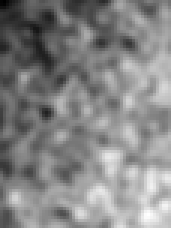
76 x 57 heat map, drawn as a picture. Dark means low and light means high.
Mirror symmetry: none. Lone odd cells: none. Slope: up to the bottom right. Histogram: bell-shaped. Grain: blotchy. Ninth with the highest average: bottom right. Ninth with the lowest average: top left.
